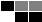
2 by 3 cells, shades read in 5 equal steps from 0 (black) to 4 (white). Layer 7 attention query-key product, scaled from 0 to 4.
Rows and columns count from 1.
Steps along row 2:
down same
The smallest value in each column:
0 0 0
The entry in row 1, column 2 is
2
